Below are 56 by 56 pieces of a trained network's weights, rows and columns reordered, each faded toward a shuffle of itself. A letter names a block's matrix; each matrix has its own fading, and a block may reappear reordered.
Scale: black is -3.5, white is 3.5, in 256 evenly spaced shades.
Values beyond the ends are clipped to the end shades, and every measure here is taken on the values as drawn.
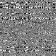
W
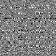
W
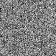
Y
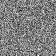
Y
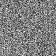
Y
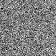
Y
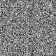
Y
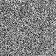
Y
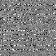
W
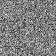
Y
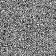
Y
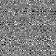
W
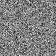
Y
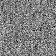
Y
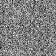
Y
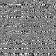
W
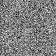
Y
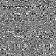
W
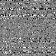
W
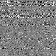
W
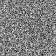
Y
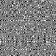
W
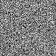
Y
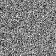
Y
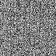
Y
